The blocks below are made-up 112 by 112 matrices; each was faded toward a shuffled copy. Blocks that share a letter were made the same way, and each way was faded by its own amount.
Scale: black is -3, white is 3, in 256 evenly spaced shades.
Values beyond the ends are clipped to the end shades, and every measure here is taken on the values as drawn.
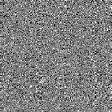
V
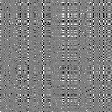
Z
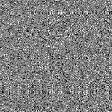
V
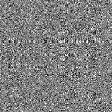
V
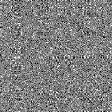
V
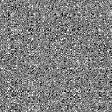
V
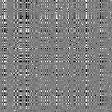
Z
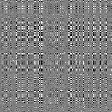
Z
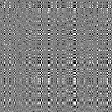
Z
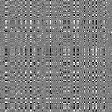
Z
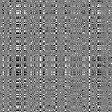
Z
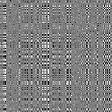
Z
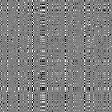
Z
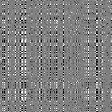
Z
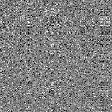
V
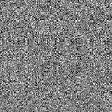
V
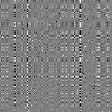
Z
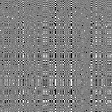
Z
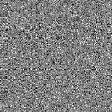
V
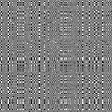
Z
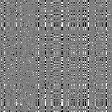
Z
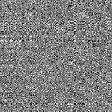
V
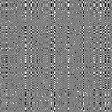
Z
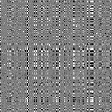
Z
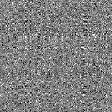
V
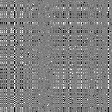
Z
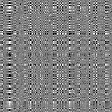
Z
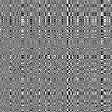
Z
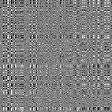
Z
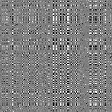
Z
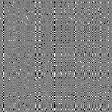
Z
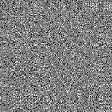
V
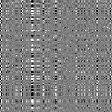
Z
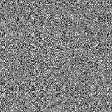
V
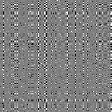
Z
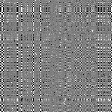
Z
